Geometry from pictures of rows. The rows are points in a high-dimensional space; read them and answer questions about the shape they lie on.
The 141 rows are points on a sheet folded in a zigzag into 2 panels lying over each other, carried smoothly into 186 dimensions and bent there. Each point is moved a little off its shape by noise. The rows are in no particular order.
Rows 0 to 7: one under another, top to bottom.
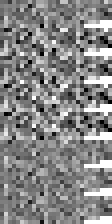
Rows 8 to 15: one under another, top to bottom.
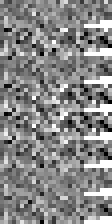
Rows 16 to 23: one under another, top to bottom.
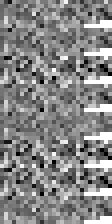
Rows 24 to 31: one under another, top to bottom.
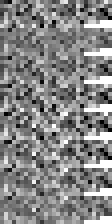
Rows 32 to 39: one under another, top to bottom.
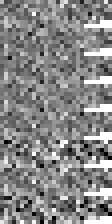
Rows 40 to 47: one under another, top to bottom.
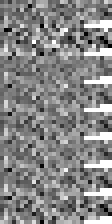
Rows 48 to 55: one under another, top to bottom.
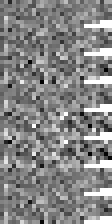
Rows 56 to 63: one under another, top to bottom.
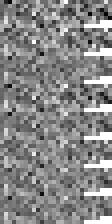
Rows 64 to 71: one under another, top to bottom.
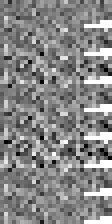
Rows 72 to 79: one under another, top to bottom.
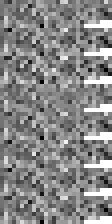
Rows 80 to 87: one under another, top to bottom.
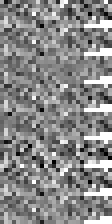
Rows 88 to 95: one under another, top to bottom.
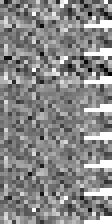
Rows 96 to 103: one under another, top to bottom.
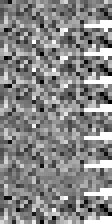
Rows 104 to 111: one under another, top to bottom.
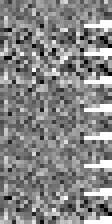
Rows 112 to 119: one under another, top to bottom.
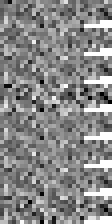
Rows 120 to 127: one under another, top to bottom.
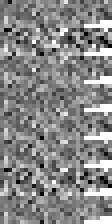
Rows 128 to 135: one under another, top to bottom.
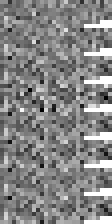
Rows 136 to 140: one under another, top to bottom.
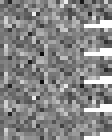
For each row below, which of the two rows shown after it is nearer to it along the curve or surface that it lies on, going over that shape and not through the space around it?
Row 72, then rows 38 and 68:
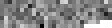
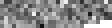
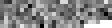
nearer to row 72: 68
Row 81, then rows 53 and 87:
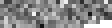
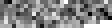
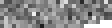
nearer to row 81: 87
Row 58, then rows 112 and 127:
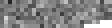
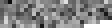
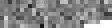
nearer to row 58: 112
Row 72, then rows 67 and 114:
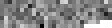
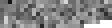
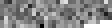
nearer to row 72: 114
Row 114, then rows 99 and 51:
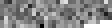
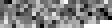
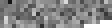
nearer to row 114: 99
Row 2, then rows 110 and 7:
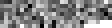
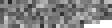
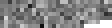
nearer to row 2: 7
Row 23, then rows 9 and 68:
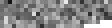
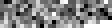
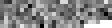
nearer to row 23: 9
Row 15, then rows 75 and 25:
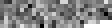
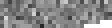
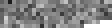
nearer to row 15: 75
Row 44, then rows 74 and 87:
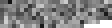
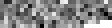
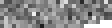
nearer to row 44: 74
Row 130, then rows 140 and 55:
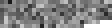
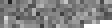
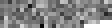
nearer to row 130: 140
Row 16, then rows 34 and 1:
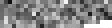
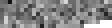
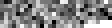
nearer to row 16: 34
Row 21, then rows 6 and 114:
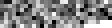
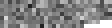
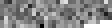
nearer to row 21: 114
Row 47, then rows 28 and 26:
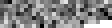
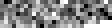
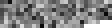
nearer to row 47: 26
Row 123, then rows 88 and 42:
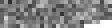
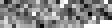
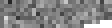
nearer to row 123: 42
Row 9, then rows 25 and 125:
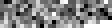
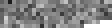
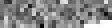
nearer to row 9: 125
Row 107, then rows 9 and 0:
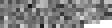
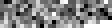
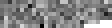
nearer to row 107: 0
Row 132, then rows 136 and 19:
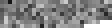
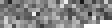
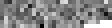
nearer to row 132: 136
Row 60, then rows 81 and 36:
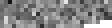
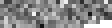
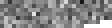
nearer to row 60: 36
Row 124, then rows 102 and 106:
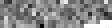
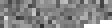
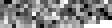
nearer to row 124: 102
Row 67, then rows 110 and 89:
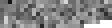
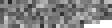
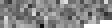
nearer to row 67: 110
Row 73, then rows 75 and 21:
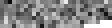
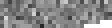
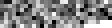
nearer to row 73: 21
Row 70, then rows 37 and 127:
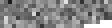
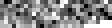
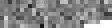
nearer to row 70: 37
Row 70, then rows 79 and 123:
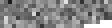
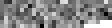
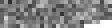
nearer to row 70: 123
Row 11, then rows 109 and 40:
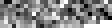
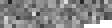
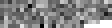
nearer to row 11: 109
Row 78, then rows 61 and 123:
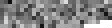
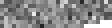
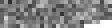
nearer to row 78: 123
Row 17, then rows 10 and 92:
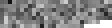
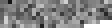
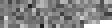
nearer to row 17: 10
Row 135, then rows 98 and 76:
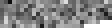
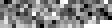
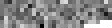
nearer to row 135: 98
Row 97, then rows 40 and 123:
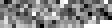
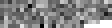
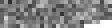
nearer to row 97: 40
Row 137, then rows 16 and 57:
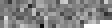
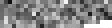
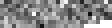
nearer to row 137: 57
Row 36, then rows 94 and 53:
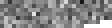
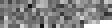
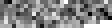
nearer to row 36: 53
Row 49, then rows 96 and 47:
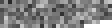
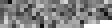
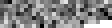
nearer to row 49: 96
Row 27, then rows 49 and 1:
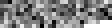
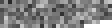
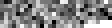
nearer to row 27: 1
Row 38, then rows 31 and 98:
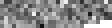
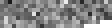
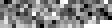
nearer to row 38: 98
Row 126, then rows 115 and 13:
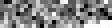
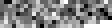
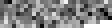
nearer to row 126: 115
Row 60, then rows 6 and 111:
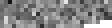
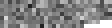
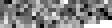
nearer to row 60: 111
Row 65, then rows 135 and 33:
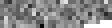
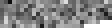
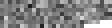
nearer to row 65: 33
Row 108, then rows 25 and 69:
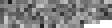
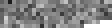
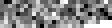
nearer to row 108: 25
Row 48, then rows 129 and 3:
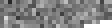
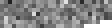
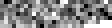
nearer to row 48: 129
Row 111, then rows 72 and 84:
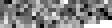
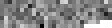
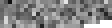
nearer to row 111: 84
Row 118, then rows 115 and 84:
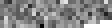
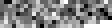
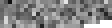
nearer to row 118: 115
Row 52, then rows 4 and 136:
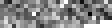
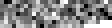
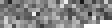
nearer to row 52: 136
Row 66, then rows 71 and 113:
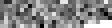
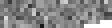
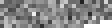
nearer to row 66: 71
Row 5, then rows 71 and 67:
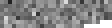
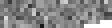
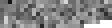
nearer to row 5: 67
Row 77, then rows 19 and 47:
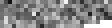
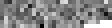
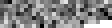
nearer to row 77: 47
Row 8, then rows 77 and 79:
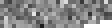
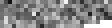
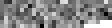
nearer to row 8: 79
